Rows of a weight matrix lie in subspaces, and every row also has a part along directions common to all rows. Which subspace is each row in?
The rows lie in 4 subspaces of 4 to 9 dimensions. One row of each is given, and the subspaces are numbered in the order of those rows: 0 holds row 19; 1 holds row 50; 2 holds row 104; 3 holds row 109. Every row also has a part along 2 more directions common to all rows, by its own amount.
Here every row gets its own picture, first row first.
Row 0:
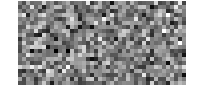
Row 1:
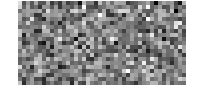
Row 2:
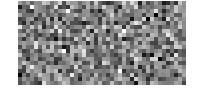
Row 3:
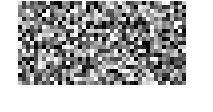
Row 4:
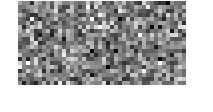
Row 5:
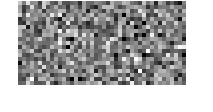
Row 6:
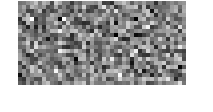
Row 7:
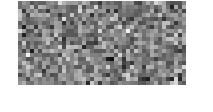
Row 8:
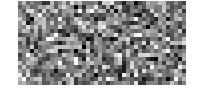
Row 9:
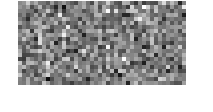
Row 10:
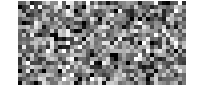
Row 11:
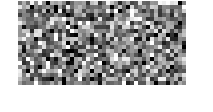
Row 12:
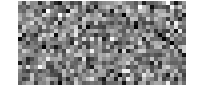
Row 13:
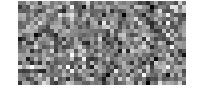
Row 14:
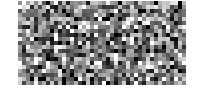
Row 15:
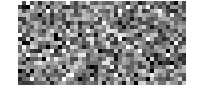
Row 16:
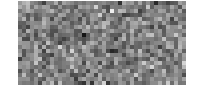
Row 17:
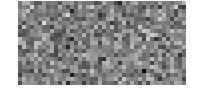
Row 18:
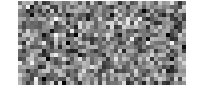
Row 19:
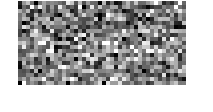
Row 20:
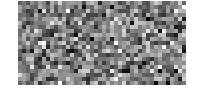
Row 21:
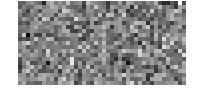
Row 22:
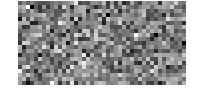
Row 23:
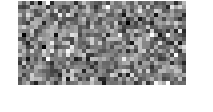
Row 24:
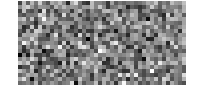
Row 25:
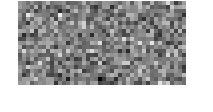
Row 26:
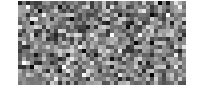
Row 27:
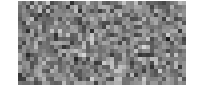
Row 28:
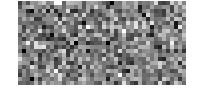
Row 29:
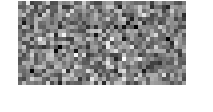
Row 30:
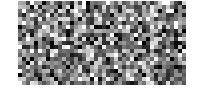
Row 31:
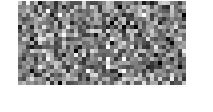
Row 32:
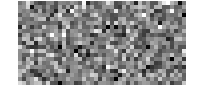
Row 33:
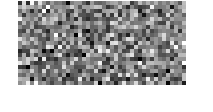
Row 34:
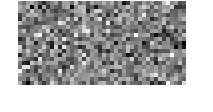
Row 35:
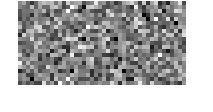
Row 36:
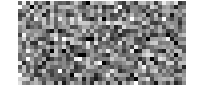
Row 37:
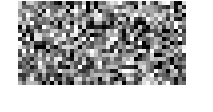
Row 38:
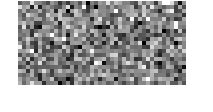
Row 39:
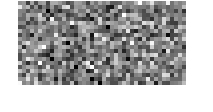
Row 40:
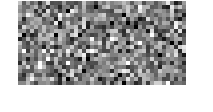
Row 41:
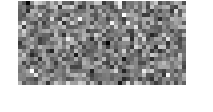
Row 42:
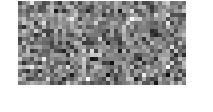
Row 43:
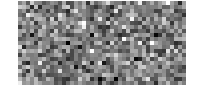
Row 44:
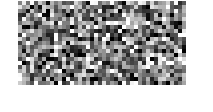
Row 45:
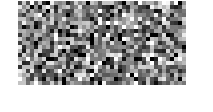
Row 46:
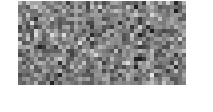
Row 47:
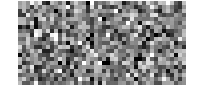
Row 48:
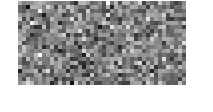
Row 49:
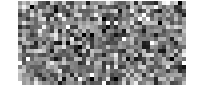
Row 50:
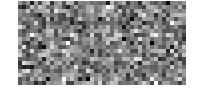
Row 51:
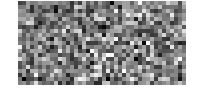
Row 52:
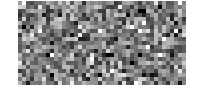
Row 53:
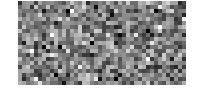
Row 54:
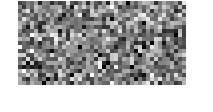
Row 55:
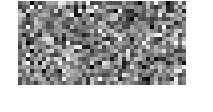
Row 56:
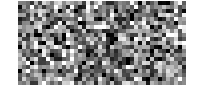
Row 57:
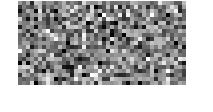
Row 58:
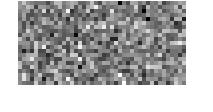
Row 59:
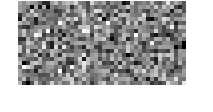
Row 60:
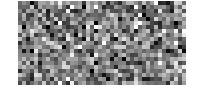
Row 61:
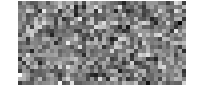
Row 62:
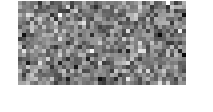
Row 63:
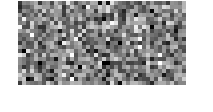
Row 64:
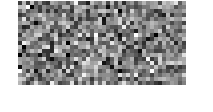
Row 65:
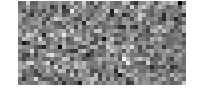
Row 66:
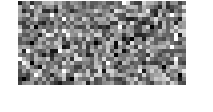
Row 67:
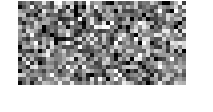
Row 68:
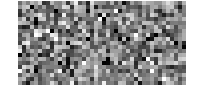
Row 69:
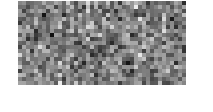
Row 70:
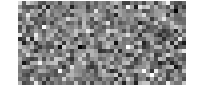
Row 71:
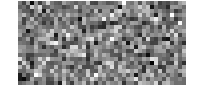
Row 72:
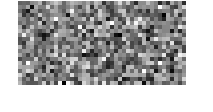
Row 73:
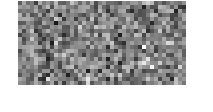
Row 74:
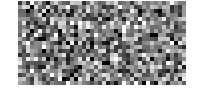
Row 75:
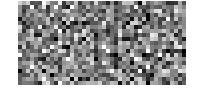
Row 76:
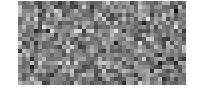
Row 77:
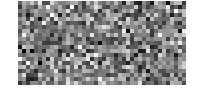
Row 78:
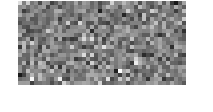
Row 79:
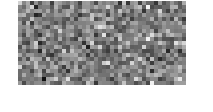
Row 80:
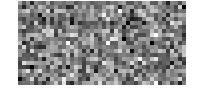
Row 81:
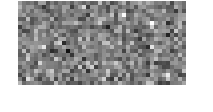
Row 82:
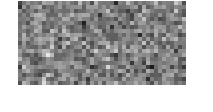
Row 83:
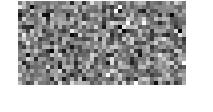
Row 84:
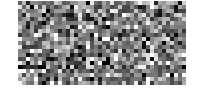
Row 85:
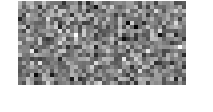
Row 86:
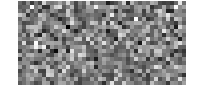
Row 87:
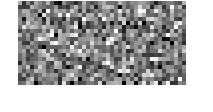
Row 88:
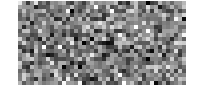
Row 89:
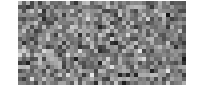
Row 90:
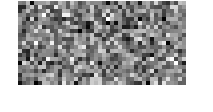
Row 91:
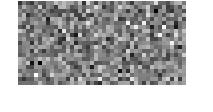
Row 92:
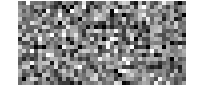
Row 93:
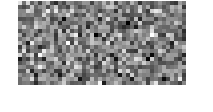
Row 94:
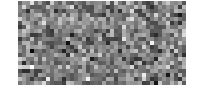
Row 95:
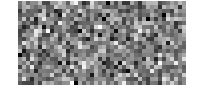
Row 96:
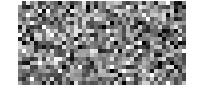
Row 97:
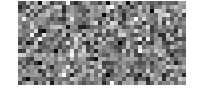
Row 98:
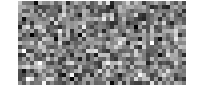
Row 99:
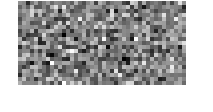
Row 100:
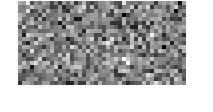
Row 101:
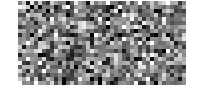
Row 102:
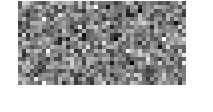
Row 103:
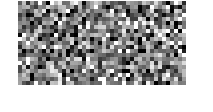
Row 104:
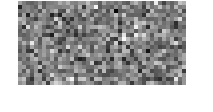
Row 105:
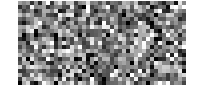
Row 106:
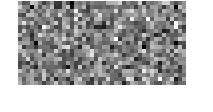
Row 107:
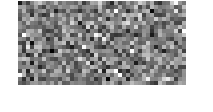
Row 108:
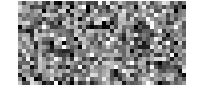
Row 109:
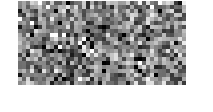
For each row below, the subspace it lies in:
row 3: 2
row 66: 2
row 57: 3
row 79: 0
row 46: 3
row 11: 0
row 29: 0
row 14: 0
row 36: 2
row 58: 0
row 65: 0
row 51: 2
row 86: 1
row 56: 0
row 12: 1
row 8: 2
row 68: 3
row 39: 1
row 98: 1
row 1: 0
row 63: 1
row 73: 0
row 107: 2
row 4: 0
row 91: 2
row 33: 3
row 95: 3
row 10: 0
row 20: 0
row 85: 2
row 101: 1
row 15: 3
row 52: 2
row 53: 0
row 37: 3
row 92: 0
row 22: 3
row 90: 3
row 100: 0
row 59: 3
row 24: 3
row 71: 2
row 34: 3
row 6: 2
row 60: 2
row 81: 1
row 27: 2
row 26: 3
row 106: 0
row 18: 0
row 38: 2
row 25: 1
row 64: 3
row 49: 0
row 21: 0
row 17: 0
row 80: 1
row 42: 1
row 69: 3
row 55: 2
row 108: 1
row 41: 0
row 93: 2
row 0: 1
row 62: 1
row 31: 0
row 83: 2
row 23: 1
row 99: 0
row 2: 2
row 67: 2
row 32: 0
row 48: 3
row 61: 2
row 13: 1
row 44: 2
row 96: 3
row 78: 2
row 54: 1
